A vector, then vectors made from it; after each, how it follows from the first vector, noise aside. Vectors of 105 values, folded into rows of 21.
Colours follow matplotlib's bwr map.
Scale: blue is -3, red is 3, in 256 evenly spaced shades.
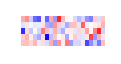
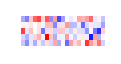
negated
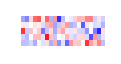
negated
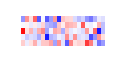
sign-scrambled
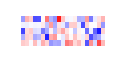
sign-scrambled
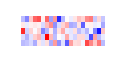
negated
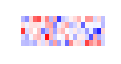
negated
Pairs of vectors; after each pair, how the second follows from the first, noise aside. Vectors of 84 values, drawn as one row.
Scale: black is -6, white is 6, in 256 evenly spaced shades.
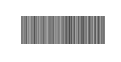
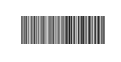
scaled up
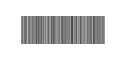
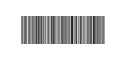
scaled up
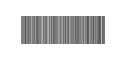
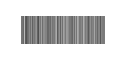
reversed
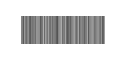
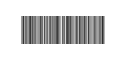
scaled up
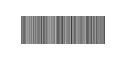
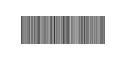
reversed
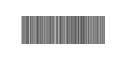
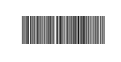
scaled up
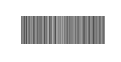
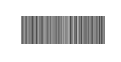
reversed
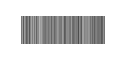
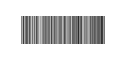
scaled up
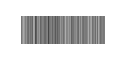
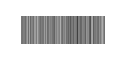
reversed
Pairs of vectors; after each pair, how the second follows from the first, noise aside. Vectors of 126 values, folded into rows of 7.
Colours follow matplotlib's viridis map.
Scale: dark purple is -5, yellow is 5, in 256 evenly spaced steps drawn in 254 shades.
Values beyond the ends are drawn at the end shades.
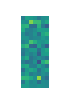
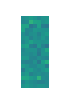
shrunk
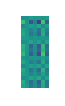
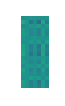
shrunk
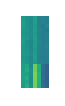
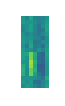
wrapped around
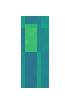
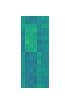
shrunk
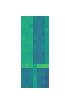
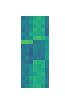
wrapped around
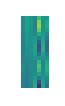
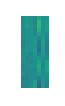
shrunk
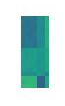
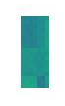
shrunk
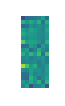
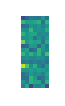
copied
